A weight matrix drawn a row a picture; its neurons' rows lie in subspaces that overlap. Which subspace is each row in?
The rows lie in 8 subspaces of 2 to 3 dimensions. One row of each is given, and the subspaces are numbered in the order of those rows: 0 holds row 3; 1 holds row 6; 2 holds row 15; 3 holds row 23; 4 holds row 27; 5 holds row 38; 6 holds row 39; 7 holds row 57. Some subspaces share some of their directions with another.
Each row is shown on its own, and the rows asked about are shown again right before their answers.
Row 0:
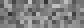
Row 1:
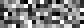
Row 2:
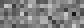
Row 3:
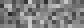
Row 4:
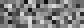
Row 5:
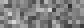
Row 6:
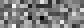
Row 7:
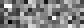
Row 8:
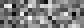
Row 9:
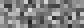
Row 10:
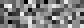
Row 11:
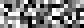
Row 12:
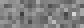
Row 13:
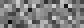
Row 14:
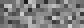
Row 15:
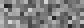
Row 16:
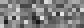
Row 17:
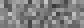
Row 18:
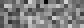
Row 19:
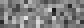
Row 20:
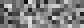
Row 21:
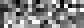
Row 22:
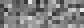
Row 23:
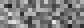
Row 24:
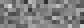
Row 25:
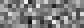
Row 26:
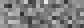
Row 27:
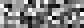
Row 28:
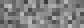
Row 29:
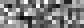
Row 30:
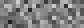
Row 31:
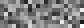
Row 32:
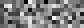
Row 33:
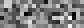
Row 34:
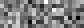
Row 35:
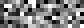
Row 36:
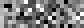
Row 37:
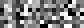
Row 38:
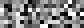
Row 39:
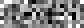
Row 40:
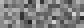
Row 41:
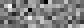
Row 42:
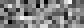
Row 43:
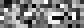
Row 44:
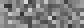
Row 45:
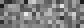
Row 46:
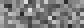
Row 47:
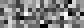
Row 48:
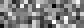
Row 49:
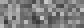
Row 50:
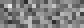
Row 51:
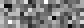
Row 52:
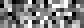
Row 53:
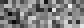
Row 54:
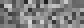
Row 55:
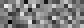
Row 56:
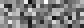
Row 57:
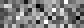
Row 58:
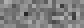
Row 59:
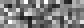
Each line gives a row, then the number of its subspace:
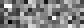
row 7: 2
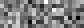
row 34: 7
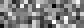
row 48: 2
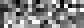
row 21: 4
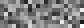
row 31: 1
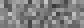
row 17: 0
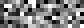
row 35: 0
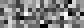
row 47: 5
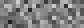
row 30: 4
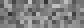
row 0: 0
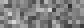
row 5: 3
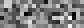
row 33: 6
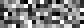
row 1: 1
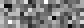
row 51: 2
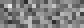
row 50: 3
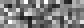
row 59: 5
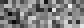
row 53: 3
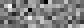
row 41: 1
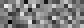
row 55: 4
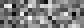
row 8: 1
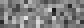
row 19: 3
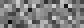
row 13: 4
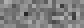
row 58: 6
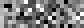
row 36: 7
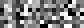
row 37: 5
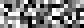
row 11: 7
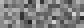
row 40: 1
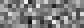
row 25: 2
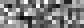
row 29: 5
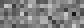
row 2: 1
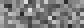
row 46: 7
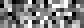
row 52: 0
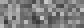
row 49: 3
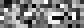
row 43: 6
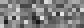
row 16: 3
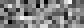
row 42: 5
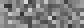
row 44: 7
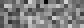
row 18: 3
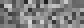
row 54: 0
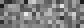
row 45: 6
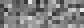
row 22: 4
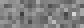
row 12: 1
